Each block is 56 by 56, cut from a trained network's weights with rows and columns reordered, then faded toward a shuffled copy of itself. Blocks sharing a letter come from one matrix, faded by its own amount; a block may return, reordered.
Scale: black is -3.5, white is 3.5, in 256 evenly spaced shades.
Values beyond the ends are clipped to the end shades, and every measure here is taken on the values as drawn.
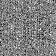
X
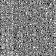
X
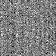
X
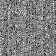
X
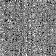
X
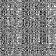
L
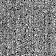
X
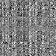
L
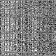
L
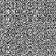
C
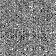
X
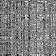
L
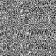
C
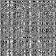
L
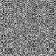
C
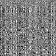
L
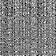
L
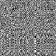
C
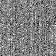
X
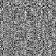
C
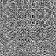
C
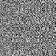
C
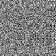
C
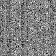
X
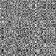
C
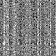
L
